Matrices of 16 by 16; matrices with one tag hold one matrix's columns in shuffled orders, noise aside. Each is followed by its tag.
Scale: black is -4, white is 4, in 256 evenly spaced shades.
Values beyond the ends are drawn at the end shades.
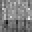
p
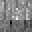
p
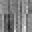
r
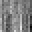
r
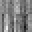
r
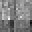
p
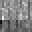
p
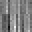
r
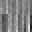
r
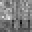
p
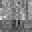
p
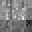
p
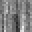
r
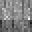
p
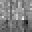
p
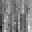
r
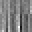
r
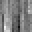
r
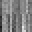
r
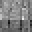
p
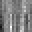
r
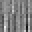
r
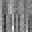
r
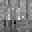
p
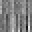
r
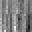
r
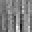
r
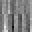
r
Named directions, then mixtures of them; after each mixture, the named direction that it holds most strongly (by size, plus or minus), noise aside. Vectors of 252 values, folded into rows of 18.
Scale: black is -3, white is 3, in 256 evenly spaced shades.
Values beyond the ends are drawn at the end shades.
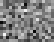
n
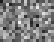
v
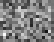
n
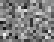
n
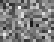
v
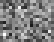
n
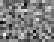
n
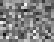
n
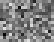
n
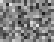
v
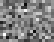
n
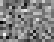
n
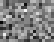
n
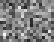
n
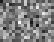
v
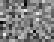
n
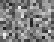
v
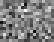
n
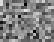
n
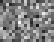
v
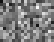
v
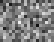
v
